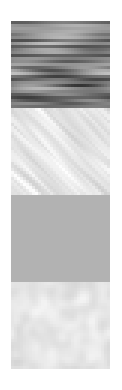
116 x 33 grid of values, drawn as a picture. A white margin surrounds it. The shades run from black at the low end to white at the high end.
The table splits into 4 rows of 1 panel. Panel 1,1: middling, streaked across, strong in contrast. Panel 2,1: very high, slanting down to the right, faint in contrast. Panel 3,1: high, flat. Panel 4,1: very high, blotchy, faint in contrast.
